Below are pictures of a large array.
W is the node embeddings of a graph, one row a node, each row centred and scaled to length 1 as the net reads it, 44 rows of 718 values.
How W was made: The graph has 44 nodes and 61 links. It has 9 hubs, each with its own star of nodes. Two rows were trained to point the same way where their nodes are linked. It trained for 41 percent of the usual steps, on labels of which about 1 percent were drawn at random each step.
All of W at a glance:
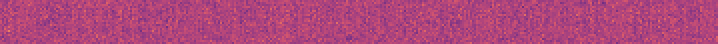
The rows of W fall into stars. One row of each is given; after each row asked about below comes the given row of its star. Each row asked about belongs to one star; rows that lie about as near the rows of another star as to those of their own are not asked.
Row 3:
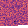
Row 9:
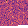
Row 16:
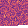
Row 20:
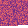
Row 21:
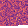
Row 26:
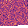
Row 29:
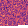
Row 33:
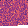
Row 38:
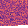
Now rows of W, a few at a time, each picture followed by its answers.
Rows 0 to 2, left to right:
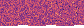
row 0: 33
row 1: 38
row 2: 21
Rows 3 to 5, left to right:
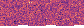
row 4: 20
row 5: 21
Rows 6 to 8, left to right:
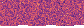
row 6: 16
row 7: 3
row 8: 29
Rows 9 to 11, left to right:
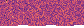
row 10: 16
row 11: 26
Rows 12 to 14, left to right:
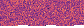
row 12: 9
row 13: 29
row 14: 3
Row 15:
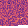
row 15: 26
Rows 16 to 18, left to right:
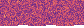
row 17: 33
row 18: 9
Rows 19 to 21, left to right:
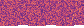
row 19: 29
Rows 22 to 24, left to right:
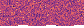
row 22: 21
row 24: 3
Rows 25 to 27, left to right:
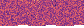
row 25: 38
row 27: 21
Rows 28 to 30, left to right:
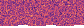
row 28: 26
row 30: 21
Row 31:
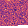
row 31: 29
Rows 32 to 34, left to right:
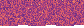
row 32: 26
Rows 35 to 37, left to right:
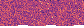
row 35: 3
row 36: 9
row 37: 3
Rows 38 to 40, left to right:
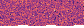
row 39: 38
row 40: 38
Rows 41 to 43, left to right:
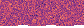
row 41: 9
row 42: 20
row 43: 16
